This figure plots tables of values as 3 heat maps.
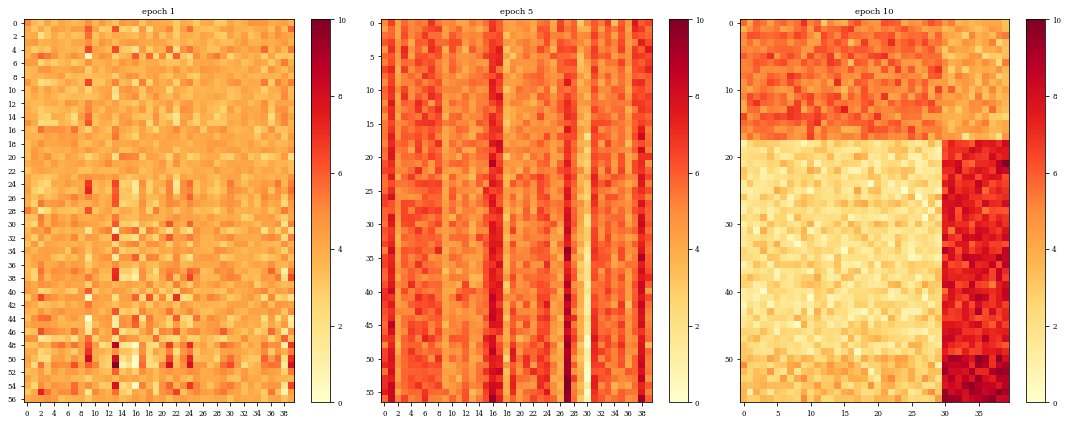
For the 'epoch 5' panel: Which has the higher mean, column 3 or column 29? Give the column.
3
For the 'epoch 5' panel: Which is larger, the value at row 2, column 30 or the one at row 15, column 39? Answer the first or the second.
the second
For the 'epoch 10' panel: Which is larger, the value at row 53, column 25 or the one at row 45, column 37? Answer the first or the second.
the second
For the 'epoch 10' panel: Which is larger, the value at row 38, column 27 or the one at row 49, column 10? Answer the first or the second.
the first
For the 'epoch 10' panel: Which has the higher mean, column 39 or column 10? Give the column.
39
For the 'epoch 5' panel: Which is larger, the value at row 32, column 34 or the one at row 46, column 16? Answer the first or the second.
the second
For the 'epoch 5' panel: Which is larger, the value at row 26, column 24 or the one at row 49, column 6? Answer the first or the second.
the first
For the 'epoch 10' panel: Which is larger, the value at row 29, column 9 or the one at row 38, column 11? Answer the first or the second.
the second
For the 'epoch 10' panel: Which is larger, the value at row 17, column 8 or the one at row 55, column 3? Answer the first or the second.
the first
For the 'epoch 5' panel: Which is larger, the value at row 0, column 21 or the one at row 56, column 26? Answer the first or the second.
the first
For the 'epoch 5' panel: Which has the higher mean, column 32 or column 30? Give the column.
32
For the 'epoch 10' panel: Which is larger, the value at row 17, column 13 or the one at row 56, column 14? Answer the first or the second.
the first
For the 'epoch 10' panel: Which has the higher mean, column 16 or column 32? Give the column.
32
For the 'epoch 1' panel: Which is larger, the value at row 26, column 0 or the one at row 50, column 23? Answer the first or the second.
the second
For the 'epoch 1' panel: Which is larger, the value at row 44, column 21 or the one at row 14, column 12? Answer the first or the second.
the second
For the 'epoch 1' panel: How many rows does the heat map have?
57
